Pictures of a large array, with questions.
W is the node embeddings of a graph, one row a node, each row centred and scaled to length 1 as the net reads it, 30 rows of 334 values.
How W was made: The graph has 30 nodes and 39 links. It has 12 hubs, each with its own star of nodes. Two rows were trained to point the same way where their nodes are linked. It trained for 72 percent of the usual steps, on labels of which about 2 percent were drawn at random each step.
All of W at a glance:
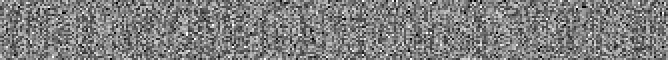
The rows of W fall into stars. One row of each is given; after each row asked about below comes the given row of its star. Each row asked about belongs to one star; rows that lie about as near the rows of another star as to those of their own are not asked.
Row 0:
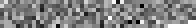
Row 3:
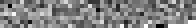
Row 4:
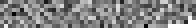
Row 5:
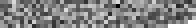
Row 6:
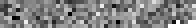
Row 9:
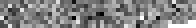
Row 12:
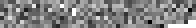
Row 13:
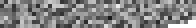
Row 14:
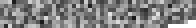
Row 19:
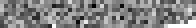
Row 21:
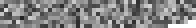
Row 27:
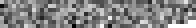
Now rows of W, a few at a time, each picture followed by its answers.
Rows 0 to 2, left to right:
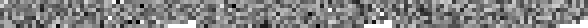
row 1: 13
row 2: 12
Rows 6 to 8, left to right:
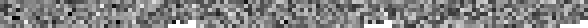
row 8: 0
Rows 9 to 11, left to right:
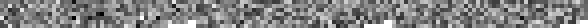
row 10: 6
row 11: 27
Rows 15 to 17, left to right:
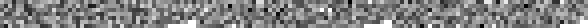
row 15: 19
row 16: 27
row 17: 21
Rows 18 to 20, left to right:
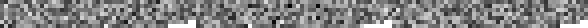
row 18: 4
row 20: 3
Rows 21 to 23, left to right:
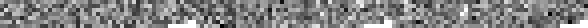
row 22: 12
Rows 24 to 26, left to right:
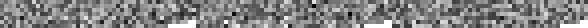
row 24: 5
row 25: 0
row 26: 9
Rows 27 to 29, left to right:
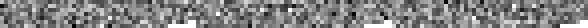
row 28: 21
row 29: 14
